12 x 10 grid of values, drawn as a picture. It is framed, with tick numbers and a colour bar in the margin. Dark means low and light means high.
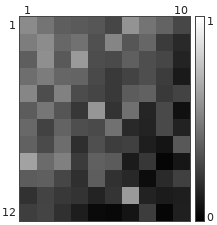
The bottom right is the ninth with the lowest average. The field climbs toward the top left. The halves do not mirror each other. On average the colour sits 30% of the way up the scale.
